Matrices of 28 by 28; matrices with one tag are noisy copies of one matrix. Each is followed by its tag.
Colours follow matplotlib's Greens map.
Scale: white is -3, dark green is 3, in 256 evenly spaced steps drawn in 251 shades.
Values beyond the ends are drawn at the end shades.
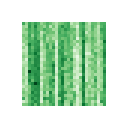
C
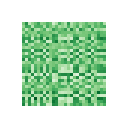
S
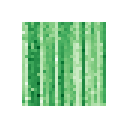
C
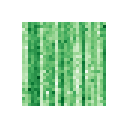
C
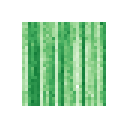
C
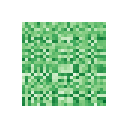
S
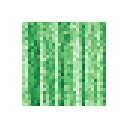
C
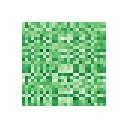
S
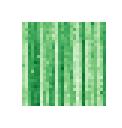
C
